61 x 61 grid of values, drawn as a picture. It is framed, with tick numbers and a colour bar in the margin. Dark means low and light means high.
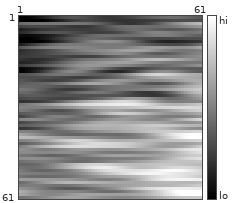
The ninth with the highest average is the bottom right. The ninth with the lowest average is the top left. The field climbs toward the bottom right. The grain runs across in streaks.
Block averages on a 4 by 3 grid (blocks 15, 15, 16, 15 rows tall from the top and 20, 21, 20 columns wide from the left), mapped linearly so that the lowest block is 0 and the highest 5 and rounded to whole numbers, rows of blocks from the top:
012
123
234
235
